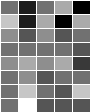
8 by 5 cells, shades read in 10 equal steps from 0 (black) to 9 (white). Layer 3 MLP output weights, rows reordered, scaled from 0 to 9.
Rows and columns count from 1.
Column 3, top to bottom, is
4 6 5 4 5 3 4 3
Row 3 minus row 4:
1 -1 1 -1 1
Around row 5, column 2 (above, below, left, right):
4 5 5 5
